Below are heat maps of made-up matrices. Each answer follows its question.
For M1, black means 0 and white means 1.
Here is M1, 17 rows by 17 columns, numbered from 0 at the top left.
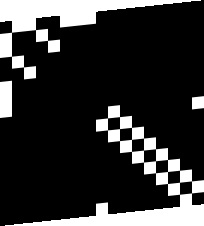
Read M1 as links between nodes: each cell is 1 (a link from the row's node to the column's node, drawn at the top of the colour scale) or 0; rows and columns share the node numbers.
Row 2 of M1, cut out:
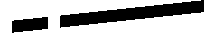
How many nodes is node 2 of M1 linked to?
2
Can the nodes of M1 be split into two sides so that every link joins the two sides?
no
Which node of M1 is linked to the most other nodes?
node 0
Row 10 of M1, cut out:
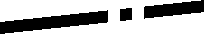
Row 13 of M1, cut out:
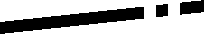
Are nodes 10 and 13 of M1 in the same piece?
yes
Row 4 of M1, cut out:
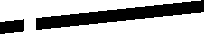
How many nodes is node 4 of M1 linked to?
1
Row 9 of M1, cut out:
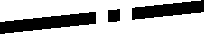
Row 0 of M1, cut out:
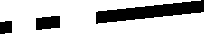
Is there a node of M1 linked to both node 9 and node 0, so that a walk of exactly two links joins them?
no
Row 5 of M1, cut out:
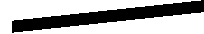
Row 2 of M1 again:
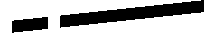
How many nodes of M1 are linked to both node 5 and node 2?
1
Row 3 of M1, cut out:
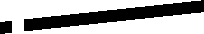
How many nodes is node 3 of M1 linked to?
1
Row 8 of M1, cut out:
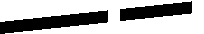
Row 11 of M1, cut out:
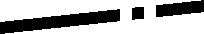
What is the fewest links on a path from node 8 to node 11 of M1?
3
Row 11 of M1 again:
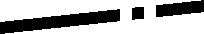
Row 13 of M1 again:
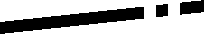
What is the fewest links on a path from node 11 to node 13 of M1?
2
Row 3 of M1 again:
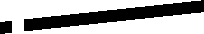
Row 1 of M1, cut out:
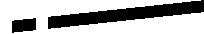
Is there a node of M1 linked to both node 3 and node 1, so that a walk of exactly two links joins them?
no
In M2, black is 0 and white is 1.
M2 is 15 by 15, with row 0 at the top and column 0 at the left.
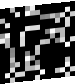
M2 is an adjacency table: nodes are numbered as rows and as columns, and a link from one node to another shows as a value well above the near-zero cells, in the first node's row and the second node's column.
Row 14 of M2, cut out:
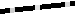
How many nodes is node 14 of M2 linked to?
3
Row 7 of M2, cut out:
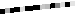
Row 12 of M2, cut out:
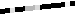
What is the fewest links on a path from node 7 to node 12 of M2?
1
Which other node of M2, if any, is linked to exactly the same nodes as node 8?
node 14
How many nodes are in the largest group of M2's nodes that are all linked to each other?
3
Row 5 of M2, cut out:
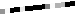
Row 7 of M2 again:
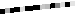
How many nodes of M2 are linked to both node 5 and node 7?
5
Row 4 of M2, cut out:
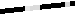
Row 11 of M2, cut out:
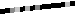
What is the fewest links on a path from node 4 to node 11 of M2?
2
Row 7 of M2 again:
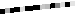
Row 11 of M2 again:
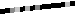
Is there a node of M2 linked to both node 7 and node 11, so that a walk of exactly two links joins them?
no
